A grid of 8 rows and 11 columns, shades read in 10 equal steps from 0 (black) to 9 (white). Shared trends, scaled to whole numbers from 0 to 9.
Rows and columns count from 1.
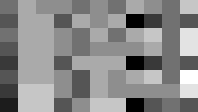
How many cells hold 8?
3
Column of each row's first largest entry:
11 2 11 11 2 11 11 2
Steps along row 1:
up down same down up down up down down up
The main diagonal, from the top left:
4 6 6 5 6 6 5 0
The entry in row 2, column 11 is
3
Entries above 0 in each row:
11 10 11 11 10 11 11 10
